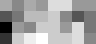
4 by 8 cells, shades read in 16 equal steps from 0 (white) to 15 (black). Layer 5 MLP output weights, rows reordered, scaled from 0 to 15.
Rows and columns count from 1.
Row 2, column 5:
3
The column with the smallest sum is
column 5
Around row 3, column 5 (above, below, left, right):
3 3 3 6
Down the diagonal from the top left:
5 8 7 0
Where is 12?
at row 4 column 1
